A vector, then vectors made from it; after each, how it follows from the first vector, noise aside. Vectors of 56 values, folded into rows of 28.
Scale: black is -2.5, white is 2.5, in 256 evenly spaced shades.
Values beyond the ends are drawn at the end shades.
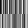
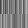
shrunk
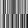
reversed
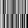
reversed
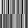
negated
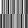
negated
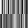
negated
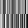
reversed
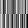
reversed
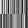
negated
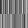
shrunk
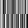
reversed
